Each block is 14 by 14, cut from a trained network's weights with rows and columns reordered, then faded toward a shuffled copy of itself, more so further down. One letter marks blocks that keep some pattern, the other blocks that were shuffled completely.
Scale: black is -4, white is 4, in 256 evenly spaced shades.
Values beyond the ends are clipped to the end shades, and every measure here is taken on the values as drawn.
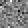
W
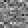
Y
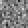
W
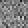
Y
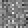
Y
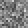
W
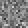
W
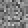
Y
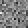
W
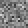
W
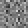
Y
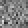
Y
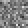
W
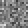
W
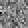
W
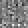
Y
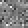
W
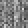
Y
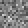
W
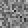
W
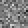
W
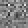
Y
